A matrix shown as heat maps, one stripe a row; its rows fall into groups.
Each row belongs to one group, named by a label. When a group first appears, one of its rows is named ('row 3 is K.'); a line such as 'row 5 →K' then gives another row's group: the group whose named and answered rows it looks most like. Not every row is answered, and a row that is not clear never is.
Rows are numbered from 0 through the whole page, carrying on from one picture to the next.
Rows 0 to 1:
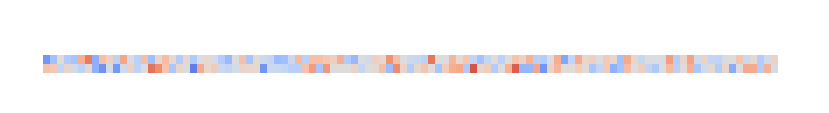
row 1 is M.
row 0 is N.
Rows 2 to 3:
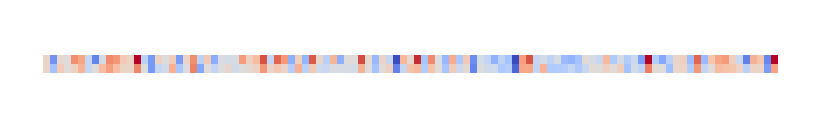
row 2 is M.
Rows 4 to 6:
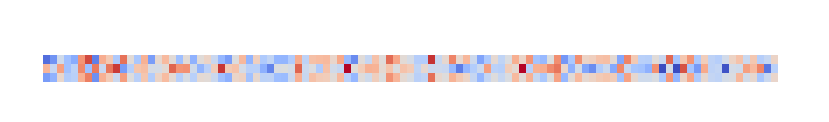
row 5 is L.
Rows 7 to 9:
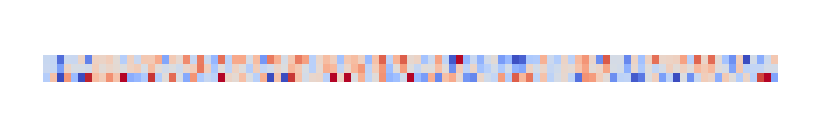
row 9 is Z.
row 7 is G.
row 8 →G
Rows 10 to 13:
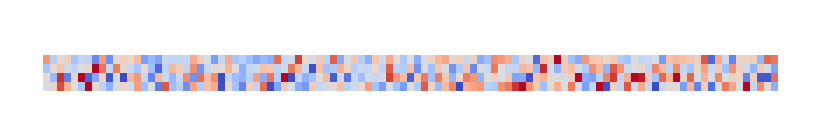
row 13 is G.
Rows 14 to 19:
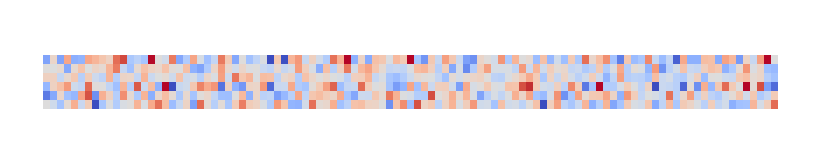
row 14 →Z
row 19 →M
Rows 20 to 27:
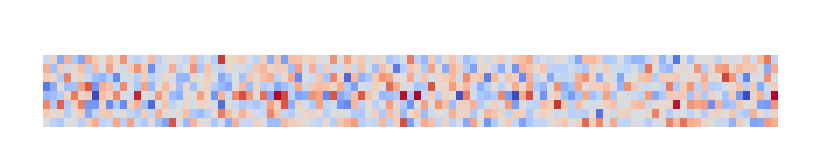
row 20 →Z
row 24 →M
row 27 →G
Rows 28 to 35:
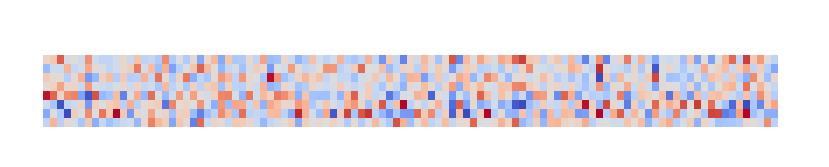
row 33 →G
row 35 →M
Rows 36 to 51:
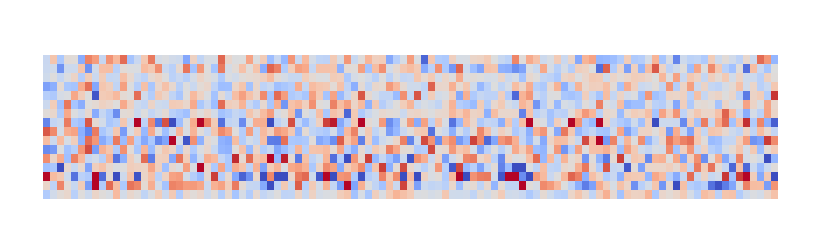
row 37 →G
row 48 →G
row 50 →L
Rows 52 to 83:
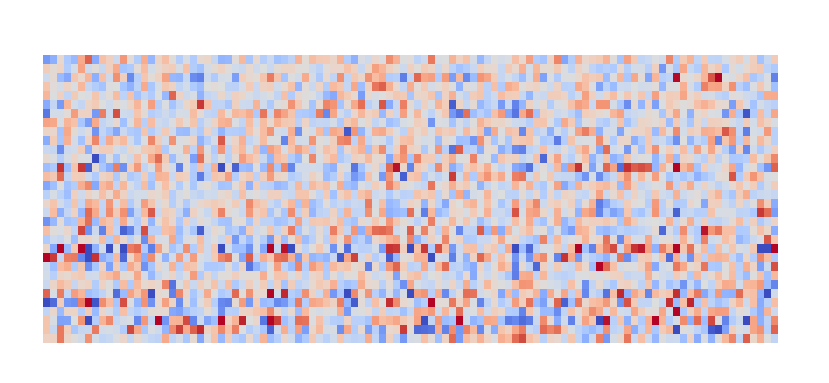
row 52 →N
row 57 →G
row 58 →M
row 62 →G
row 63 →M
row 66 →N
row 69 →Z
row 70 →N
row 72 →Z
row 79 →N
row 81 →G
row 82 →L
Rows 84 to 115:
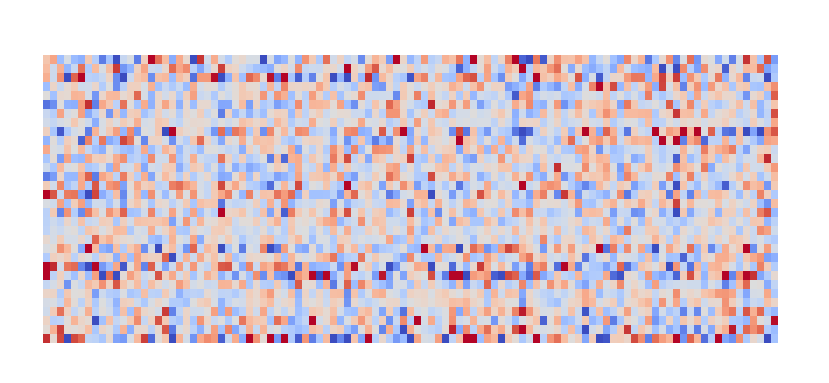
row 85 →L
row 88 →M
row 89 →N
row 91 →M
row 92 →G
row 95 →Z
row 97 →N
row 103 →Z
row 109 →L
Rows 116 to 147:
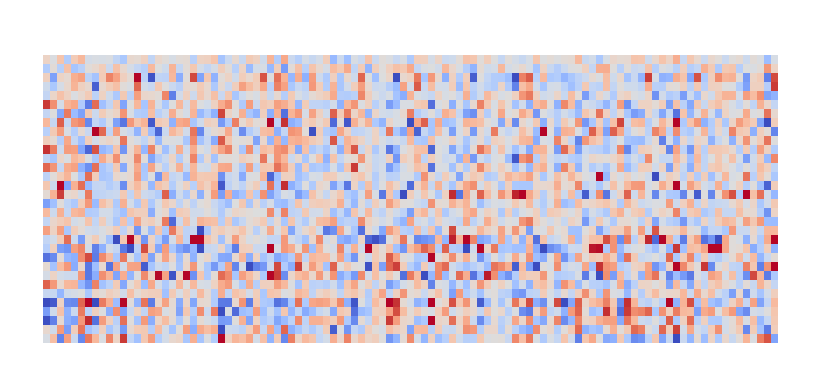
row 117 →Z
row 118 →M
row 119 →M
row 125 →Z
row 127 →M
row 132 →N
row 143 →N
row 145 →N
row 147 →Z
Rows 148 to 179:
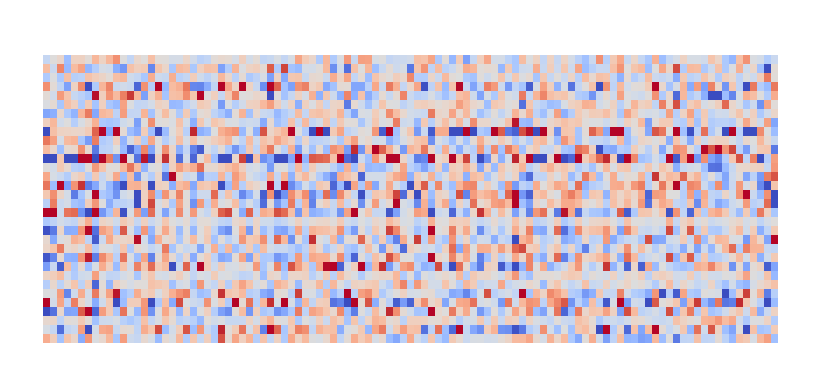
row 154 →N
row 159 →N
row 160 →L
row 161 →G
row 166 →N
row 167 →N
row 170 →N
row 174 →L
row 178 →G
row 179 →Z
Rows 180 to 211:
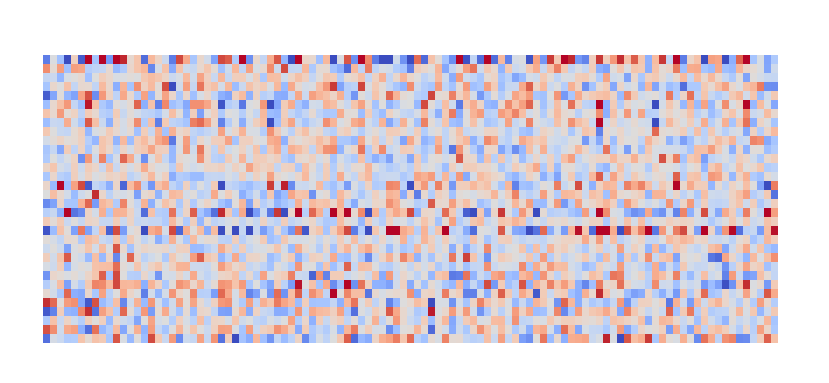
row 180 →L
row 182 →G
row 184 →N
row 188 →G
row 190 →G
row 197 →Z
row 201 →L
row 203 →L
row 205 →L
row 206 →Z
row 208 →N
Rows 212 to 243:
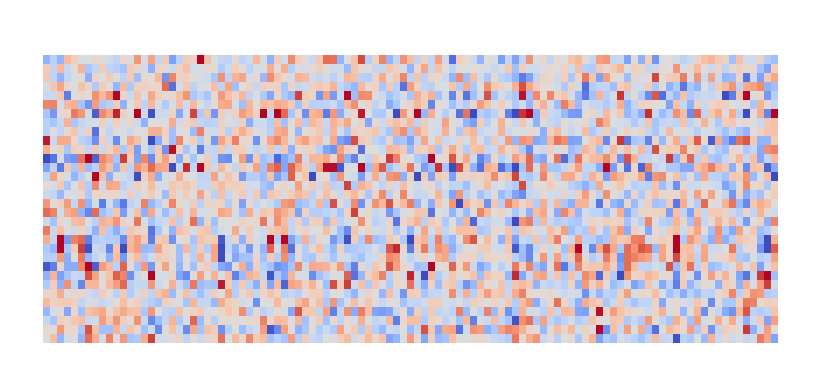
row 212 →G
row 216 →L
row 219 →Z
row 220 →M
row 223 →N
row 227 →G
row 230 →M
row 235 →N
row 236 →Z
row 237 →Z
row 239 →Z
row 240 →L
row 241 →M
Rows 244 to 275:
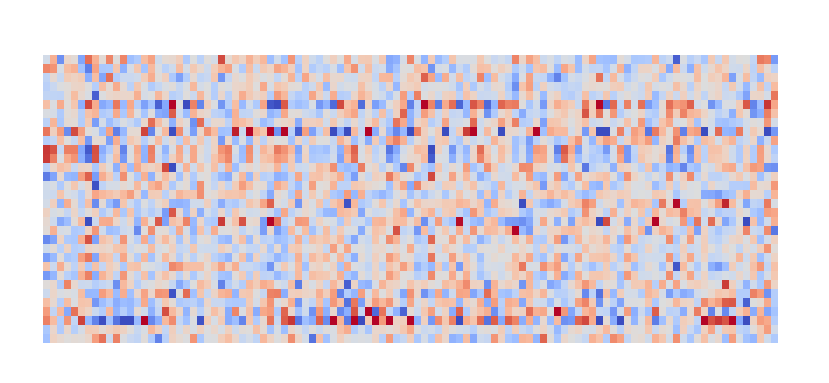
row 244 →Z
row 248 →M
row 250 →G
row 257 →N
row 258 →M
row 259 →L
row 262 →G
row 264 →N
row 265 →Z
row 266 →N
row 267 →L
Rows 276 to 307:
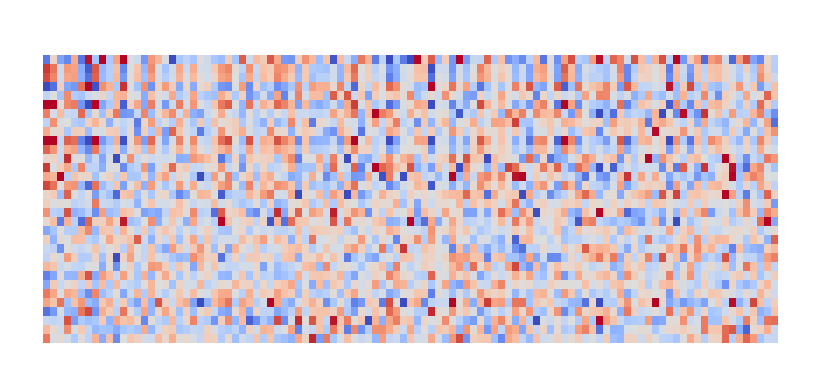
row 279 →N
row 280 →Z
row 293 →Z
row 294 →Z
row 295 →N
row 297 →G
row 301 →M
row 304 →N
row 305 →Z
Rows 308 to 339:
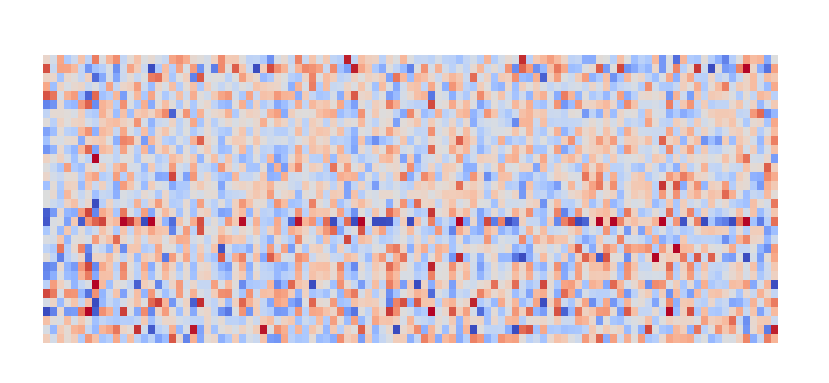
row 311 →M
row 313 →N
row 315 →M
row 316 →N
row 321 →G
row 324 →M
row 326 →L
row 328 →L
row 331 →N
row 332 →N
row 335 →M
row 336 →N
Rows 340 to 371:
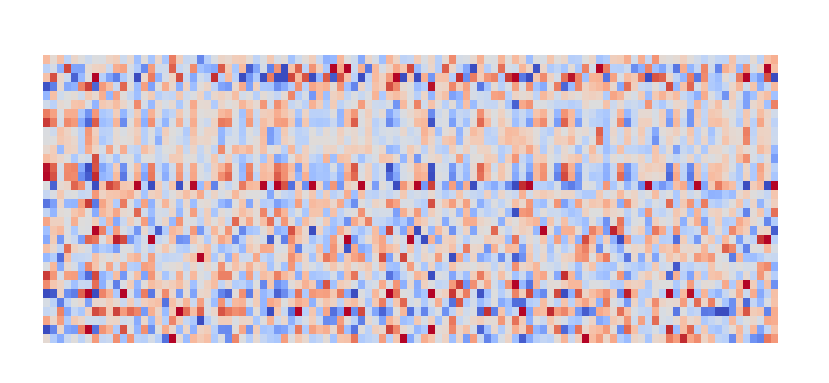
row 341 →Z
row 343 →N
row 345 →M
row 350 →Z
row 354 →M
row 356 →N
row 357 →M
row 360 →Z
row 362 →G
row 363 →Z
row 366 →N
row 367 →G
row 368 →L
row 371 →G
